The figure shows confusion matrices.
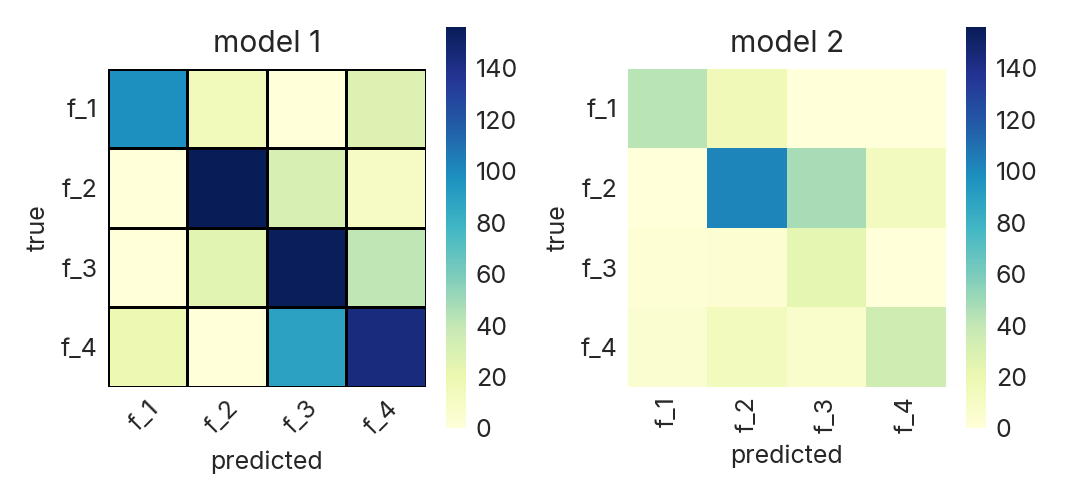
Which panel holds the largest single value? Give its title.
model 1
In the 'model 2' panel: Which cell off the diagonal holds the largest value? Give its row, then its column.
f_2, f_3
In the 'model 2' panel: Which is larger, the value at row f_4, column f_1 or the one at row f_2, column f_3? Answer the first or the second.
the second
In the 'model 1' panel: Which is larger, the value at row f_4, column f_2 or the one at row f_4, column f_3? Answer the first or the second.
the second
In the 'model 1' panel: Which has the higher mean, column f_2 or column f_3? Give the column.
f_3
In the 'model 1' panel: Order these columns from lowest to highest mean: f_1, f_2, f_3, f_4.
f_1, f_2, f_4, f_3
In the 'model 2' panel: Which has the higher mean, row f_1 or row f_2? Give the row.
f_2
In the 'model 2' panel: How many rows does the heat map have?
4
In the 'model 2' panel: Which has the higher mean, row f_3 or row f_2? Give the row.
f_2
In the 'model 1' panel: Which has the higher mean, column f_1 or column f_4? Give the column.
f_4
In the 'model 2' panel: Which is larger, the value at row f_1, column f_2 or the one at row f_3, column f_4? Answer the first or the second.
the first
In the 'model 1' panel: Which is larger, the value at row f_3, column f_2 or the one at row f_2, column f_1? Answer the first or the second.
the first
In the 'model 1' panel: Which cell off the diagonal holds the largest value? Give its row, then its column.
f_4, f_3
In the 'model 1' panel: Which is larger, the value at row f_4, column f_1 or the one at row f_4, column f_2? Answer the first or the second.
the first
